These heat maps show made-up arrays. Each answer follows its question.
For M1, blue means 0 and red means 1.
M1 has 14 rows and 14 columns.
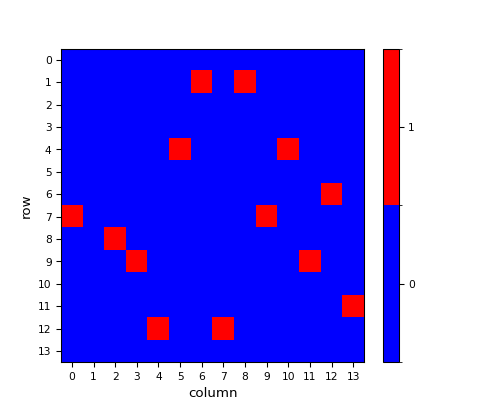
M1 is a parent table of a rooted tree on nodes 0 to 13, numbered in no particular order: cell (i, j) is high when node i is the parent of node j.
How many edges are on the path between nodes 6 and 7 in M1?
2
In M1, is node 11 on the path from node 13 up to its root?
yes
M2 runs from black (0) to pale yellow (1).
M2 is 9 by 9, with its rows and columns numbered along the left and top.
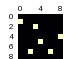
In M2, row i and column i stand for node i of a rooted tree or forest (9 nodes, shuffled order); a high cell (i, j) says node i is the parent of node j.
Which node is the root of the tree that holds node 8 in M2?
5
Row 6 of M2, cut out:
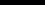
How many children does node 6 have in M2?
0
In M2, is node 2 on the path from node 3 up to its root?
yes
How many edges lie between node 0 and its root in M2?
1
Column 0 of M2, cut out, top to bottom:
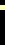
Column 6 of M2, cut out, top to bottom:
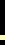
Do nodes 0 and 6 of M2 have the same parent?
no
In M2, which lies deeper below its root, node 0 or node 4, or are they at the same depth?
the same depth
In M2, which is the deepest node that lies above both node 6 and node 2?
7
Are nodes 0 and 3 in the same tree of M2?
no
